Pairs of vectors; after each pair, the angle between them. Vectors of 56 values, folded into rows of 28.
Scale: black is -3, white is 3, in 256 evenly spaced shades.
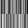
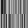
partly aligned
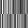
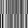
partly aligned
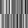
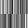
orthogonal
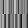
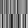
partly opposed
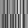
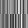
nearly parallel
